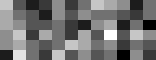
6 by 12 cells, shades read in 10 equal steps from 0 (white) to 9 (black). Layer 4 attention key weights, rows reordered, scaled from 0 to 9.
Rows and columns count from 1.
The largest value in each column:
8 6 8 8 5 7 8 6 5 9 8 9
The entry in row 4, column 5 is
5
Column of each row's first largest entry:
3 4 12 3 10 10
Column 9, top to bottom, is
3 5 3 0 4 5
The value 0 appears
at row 4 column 9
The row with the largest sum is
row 3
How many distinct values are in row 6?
8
